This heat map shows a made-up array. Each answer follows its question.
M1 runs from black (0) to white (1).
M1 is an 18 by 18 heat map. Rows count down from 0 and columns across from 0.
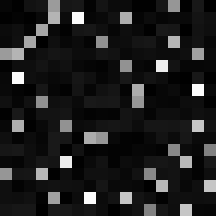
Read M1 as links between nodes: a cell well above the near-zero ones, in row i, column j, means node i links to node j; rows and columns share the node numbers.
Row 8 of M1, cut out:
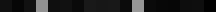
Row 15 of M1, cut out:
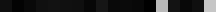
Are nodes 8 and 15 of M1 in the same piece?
yes
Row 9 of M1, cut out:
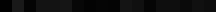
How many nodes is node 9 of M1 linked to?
0
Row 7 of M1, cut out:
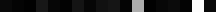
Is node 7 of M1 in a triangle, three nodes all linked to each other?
no
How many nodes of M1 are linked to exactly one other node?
2
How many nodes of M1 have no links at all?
1
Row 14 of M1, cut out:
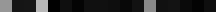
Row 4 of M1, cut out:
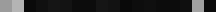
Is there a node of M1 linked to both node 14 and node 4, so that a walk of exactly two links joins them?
yes
